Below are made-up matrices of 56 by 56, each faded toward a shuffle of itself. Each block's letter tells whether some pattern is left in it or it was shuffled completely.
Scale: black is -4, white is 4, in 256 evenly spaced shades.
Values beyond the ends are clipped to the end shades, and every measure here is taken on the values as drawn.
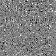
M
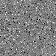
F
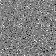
M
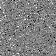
F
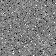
F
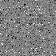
M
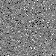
M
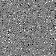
M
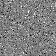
F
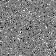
F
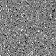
M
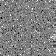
M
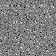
M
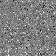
M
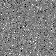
F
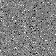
M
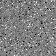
F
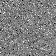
F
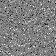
M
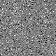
M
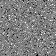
F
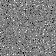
F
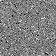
F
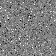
F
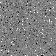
F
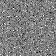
M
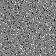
F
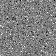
F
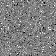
M
